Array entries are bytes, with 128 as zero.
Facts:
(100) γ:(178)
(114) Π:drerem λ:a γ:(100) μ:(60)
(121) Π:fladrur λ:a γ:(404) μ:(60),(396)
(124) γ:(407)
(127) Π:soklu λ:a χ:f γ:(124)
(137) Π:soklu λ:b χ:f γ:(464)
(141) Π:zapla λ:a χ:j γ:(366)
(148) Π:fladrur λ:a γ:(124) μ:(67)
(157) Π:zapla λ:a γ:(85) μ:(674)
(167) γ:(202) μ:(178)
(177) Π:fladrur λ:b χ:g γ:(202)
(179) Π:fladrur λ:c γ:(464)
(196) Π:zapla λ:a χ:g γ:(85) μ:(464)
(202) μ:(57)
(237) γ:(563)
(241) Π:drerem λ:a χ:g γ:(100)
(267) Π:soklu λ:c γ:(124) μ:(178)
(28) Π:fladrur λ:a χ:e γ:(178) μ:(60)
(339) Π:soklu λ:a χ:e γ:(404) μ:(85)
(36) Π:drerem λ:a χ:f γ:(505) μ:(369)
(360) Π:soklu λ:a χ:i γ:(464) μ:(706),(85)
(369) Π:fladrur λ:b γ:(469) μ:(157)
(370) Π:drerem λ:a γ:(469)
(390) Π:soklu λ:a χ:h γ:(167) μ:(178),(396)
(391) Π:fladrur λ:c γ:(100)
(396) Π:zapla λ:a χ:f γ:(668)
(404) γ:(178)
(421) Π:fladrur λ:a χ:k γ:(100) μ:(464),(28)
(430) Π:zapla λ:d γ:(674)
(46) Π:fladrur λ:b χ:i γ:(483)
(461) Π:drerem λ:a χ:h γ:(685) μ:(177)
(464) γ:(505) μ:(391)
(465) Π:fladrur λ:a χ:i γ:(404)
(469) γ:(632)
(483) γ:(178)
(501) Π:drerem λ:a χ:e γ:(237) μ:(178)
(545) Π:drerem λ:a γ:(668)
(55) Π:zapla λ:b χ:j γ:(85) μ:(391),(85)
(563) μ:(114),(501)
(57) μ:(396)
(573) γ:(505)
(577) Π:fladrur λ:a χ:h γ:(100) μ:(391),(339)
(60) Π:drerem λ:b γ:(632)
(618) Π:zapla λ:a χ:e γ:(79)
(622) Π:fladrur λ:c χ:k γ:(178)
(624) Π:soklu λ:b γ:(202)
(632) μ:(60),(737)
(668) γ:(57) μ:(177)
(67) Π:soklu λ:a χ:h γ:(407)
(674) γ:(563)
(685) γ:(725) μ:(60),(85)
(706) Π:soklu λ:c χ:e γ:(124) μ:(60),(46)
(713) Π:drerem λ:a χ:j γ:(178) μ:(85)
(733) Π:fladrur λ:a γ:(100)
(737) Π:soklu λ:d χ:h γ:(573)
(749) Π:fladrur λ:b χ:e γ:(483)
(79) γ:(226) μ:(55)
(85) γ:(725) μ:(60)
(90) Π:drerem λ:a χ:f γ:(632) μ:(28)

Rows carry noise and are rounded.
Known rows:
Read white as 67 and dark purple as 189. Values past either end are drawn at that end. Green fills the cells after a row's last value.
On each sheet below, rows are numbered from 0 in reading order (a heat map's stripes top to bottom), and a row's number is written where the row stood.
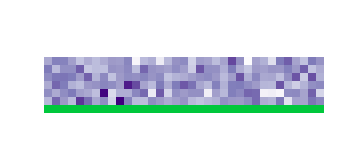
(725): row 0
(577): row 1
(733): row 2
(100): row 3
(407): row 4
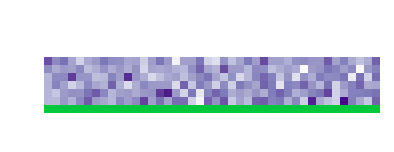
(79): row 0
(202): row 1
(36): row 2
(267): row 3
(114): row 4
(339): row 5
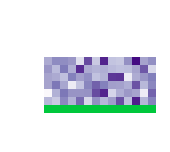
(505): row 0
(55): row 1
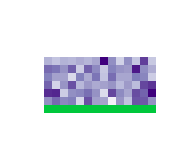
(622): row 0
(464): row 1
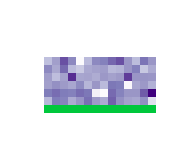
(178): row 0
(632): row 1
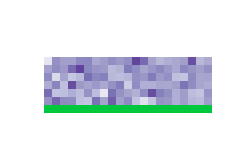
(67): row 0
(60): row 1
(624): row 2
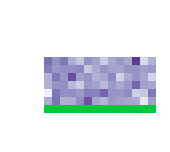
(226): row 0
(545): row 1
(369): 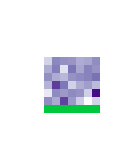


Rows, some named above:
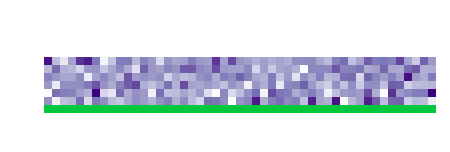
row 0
(360)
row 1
(241)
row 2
(67)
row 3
(237)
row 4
(114)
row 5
(124)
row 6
(469)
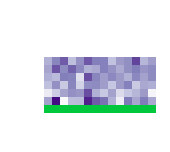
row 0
(124)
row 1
(430)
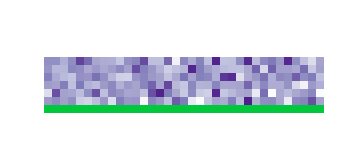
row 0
(60)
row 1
(179)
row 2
(90)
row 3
(55)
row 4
(674)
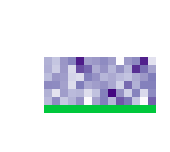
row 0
(141)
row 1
(137)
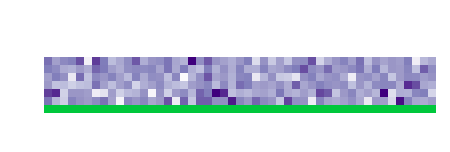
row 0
(501)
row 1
(430)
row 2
(706)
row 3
(390)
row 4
(737)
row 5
(618)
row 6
(577)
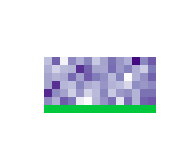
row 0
(90)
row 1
(706)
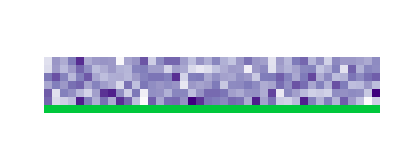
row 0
(196)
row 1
(36)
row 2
(85)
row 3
(121)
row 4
(196)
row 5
(369)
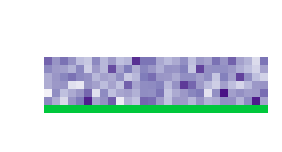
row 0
(563)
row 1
(148)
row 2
(391)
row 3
(167)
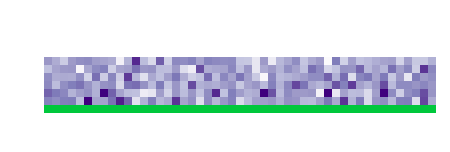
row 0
(121)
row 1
(396)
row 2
(713)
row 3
(668)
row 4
(733)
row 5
(461)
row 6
(421)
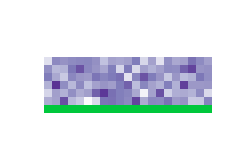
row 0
(370)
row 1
(157)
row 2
(67)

